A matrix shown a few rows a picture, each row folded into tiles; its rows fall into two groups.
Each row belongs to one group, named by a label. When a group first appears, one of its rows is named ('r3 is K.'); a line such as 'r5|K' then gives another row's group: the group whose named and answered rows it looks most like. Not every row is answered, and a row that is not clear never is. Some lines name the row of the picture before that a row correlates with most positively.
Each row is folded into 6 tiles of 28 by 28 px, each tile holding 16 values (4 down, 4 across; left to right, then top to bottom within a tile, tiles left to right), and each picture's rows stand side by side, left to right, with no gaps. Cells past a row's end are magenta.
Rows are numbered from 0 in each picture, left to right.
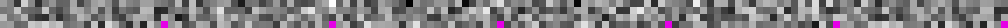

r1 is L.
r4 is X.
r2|L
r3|X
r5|L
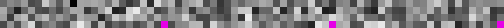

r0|X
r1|X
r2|L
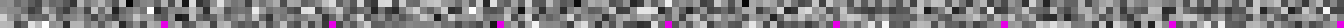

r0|L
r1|L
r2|X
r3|X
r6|L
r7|X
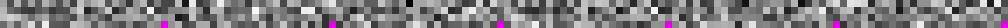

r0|X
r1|L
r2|X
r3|X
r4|L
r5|X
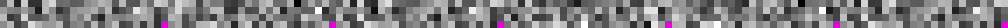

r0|L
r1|L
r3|L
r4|L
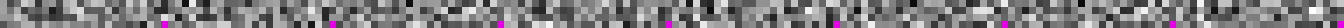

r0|X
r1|L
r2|X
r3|L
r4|L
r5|X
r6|X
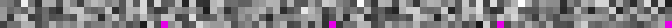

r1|L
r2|X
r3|X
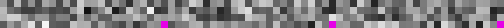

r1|X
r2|L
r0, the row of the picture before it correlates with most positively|3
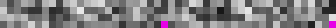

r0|X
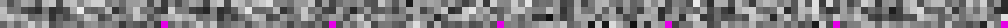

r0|X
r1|X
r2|X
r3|L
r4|X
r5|X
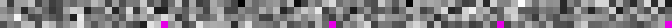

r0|X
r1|L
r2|X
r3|X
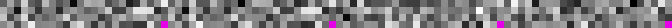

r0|X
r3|L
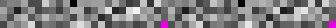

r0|X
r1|X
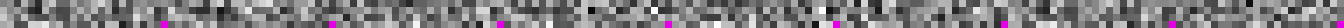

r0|L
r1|X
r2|L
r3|X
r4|L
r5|L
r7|X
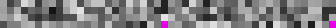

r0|X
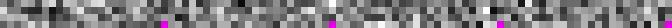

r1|L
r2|L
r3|L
